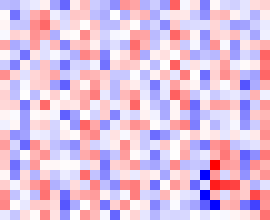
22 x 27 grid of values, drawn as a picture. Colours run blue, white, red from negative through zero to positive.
Roughest part: bottom right. Odd rows or columns: none. Seam: none. Stripes: upright, repeating 6 times. Slope: none. Odd patch: rougher, in the bottom right.
